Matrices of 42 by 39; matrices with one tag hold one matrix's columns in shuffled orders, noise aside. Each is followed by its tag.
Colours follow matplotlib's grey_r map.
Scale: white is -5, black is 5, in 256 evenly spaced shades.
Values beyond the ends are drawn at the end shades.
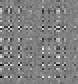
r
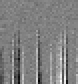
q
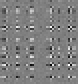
r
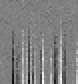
q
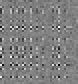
r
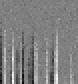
q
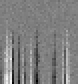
q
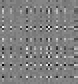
r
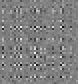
r
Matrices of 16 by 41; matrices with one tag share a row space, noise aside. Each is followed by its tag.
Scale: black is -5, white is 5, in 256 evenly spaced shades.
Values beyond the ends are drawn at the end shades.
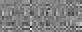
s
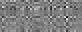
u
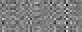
u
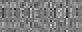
u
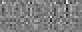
u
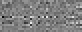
s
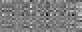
s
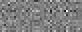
u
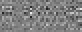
s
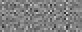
u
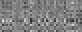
s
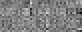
s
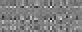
u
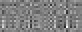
u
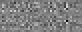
u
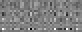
u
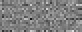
s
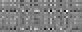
u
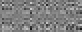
s
